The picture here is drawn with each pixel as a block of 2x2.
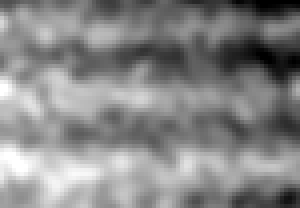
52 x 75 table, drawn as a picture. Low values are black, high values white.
Slope: up to the bottom left. Mirror symmetry: none. Stripes: horizontal, repeating 3 times. Lone odd cells: none.
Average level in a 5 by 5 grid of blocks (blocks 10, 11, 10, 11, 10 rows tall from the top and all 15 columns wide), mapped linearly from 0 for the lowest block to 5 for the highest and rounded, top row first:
33221 | 33210 | 54432 | 54333 | 55432
